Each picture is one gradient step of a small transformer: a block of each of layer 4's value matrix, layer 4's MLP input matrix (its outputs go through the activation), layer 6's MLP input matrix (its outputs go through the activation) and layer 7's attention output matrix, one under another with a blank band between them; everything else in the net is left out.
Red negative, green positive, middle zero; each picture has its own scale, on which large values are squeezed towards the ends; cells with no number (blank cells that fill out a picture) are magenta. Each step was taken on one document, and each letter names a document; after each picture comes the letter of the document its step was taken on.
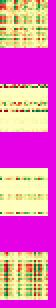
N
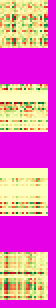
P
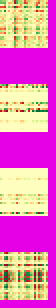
N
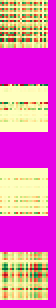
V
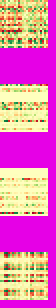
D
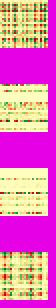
D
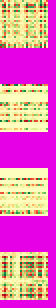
D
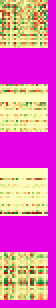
D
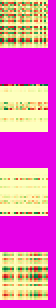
V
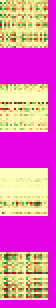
P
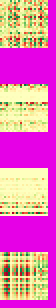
P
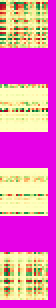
N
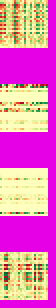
N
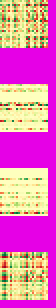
D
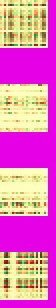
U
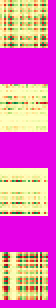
U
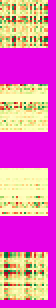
P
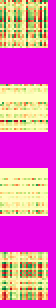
D
